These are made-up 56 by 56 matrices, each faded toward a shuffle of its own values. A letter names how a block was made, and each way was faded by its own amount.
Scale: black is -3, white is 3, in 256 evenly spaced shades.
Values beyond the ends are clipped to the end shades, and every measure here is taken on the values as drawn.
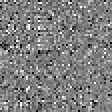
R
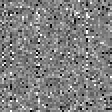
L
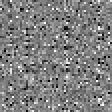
L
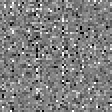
L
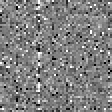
L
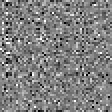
R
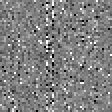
L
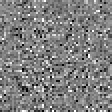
R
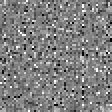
L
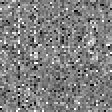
L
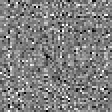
R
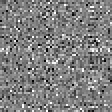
R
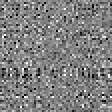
R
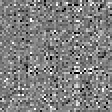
R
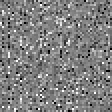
L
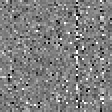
L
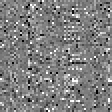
L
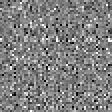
R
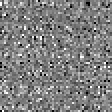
R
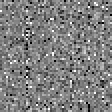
L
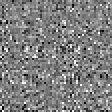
R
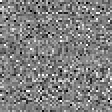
R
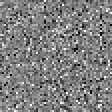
L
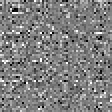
R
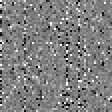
L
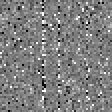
L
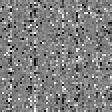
L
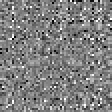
R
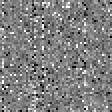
L
